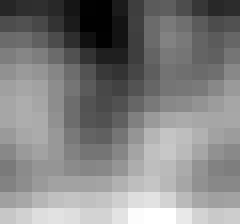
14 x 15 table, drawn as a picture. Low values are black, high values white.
Lone odd cells: none. Ninth with the lowest average: top middle. Slope: up to the bottom. Average level on the scale: 50%. Ninth with the highest average: bottom middle.
